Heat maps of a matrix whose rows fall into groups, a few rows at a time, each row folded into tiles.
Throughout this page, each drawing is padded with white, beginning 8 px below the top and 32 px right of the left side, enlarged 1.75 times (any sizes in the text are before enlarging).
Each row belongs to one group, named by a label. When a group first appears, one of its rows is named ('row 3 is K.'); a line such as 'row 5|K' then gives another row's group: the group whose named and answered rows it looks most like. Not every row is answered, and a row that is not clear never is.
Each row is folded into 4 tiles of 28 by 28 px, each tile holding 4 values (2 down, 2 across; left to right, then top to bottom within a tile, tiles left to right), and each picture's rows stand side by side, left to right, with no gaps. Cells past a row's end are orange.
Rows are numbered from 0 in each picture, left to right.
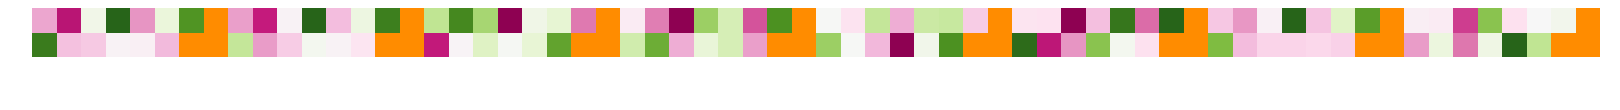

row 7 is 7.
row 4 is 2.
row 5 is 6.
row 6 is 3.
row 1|3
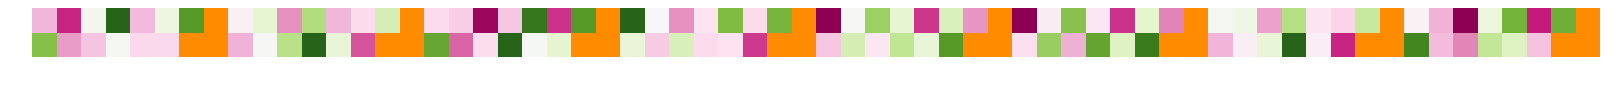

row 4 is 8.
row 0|3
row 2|6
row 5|8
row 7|6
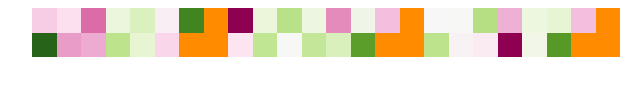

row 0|6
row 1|8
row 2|2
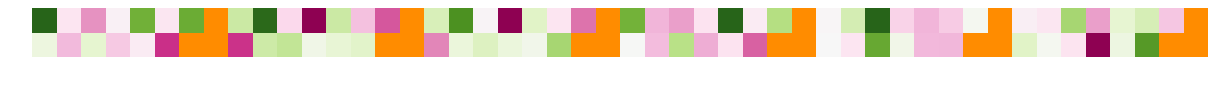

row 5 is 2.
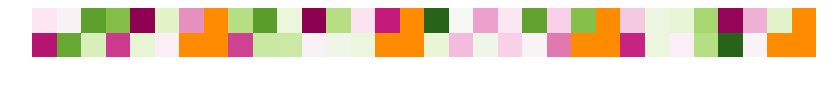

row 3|7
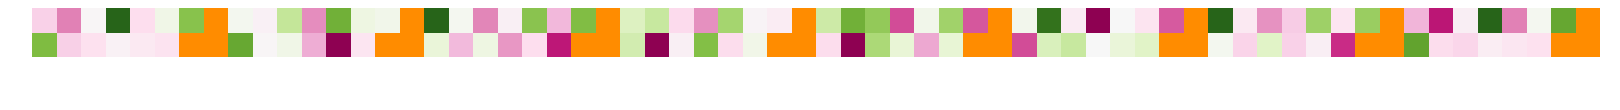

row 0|3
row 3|6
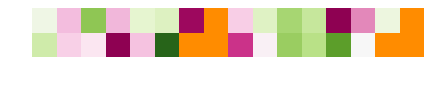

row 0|2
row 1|7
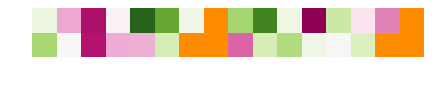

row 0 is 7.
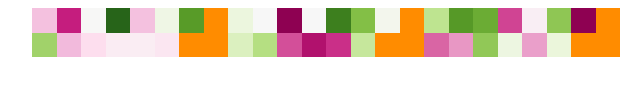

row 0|3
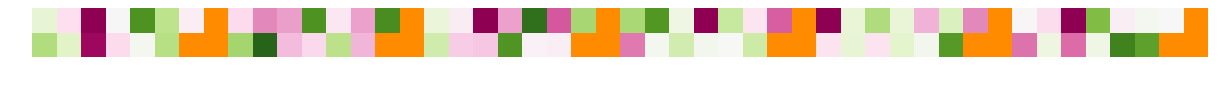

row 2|6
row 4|8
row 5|7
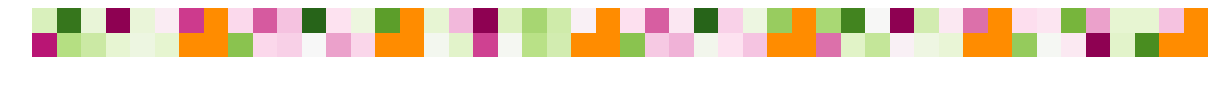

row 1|3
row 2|7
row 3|3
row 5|2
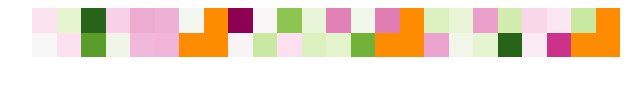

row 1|8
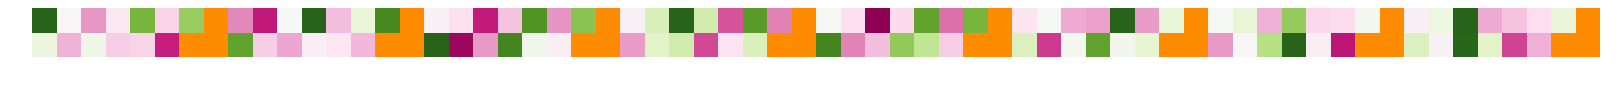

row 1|3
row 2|6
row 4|6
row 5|6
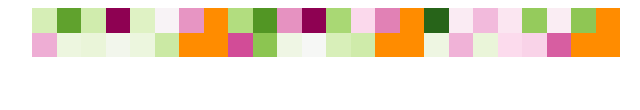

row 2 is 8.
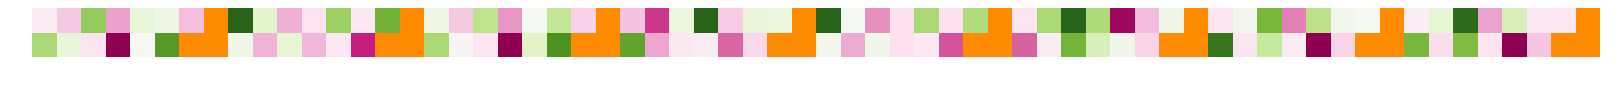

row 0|2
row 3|3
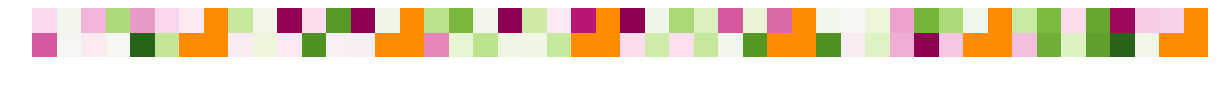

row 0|7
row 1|6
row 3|8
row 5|7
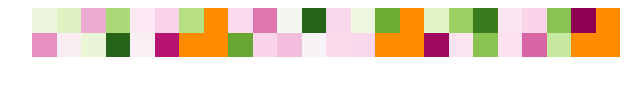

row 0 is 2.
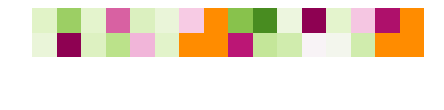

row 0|6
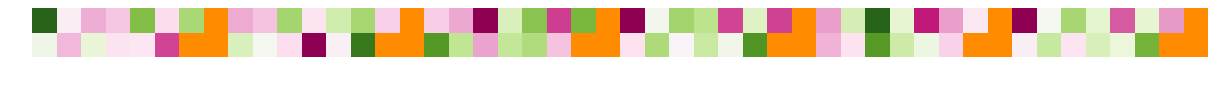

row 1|2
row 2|6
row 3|8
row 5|8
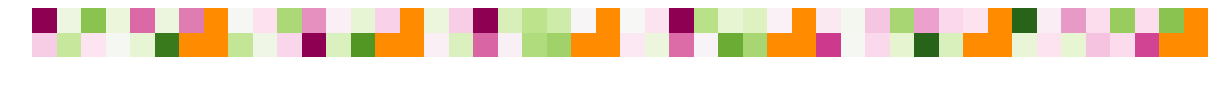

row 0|8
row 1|2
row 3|7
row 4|7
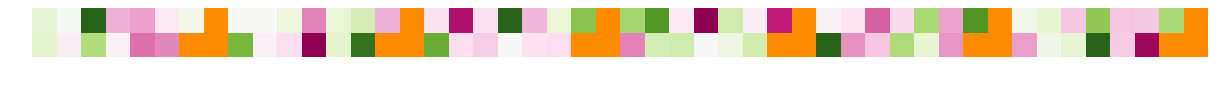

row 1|2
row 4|6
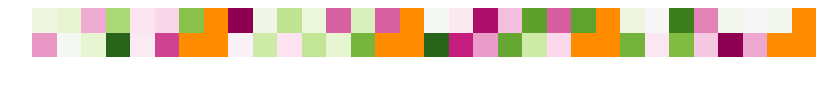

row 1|8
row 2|6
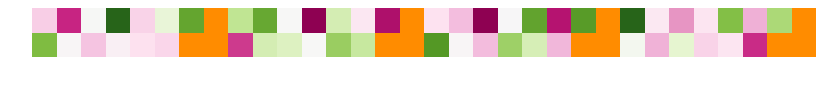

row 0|3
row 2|6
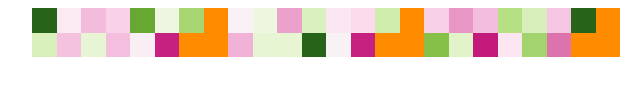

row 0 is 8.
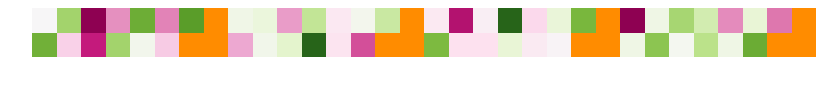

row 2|3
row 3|8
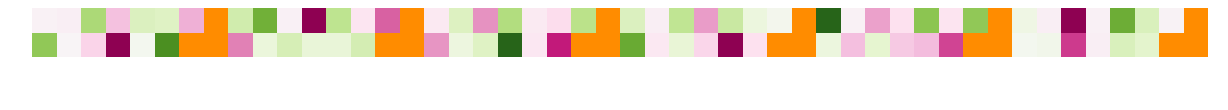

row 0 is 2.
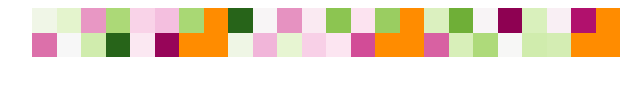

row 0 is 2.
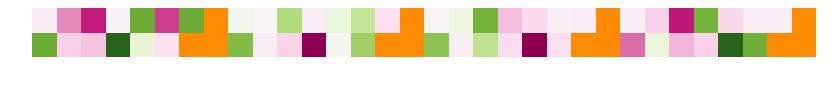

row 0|6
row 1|2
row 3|7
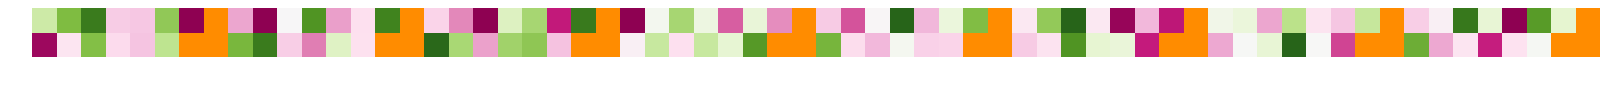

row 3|8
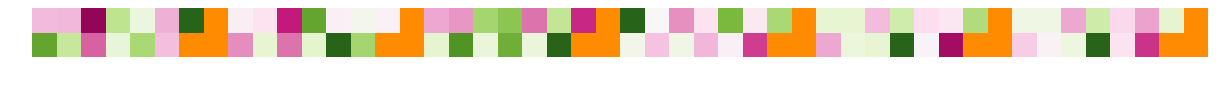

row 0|6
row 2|8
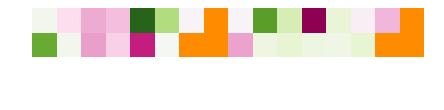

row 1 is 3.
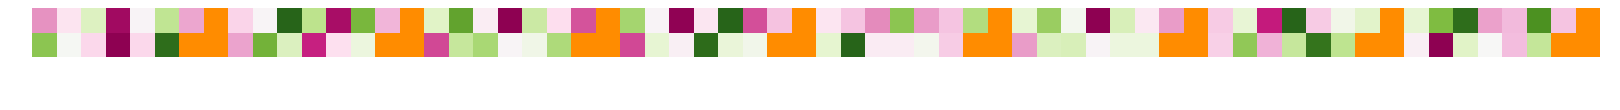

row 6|7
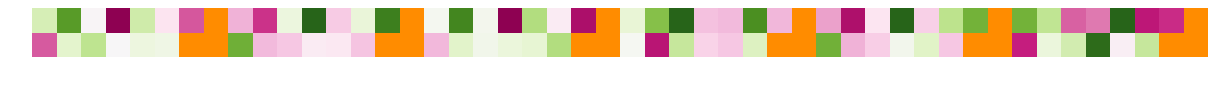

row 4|3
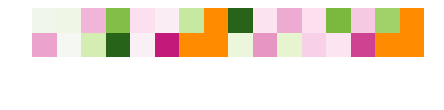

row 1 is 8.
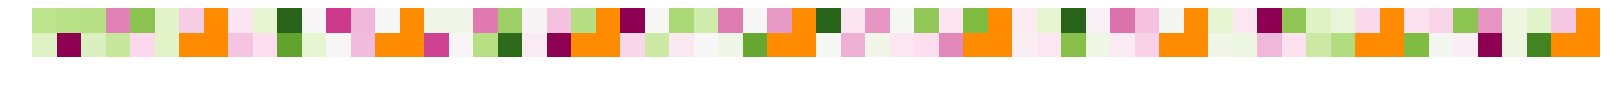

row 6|7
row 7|2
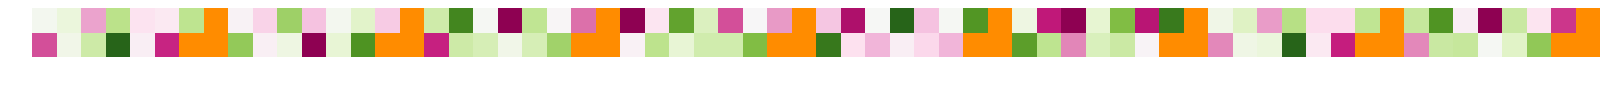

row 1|2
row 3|8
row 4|3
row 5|6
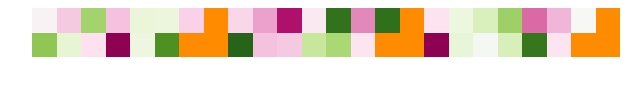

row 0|2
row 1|6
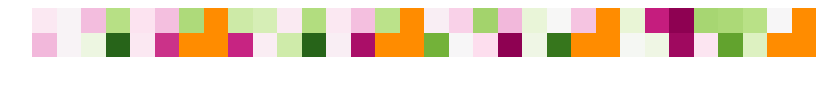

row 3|7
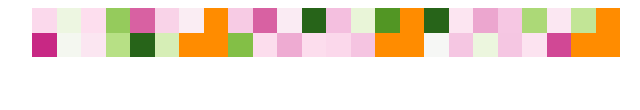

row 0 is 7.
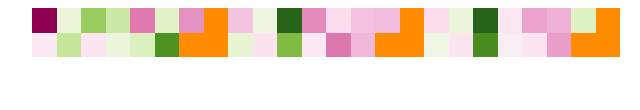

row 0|8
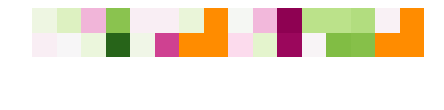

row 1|7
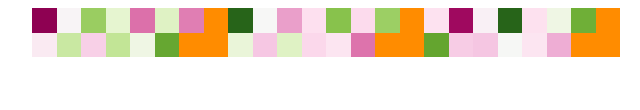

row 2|3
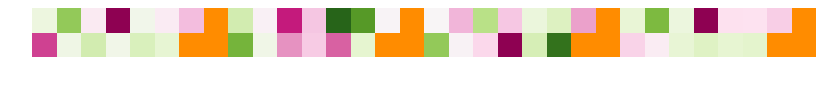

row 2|2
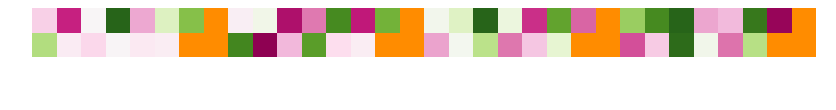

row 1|6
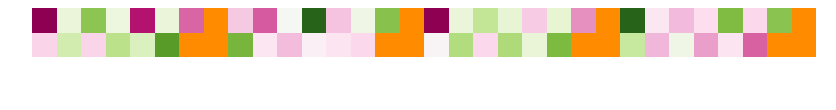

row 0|8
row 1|3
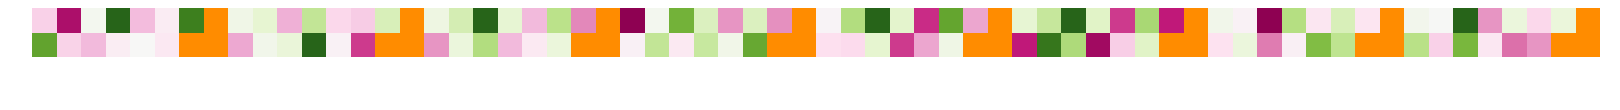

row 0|3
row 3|8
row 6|7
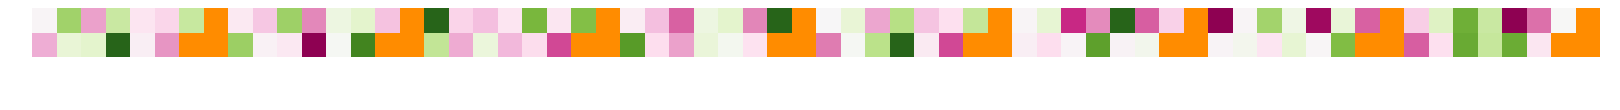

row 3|6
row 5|6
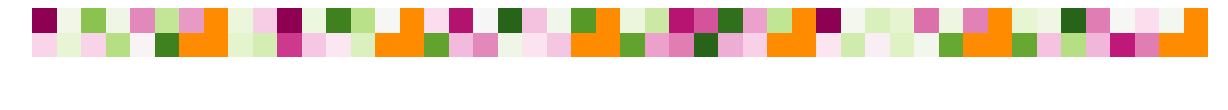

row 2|3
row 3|6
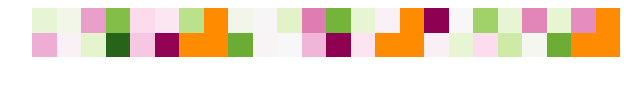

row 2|8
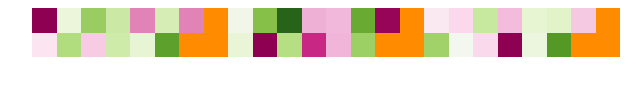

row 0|8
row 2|2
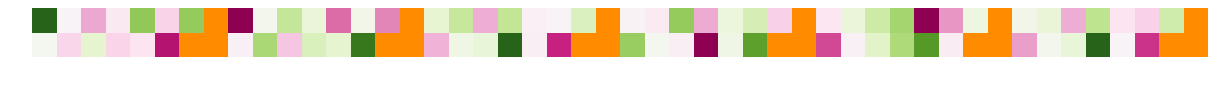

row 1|8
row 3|2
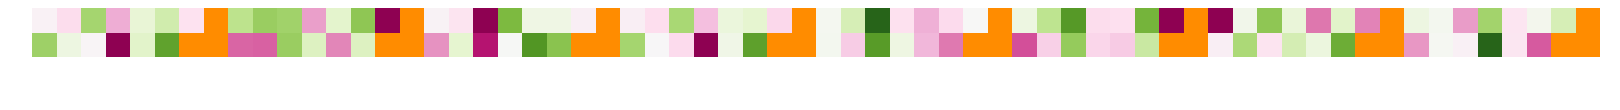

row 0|2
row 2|7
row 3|2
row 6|8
